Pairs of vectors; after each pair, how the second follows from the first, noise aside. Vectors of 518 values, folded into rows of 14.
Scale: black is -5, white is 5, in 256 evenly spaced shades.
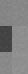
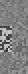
sign-scrambled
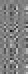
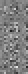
sign-scrambled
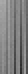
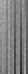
copied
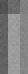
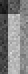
scaled up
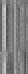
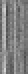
copied
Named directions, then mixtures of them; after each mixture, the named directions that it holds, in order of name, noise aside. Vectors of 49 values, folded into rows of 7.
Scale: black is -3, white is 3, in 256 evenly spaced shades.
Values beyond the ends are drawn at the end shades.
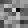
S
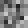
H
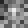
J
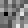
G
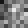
J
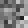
G, H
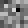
H, S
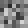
G, H, S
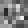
H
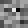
S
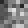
G, H, J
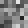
G, H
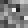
H, S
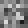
H, S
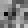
G, H, J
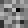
S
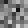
G, H, S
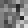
G, H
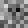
H, J, S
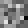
H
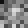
J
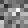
J, S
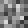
H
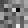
G, H, S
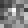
H, J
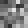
G, H, J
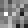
G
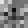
G, J, S
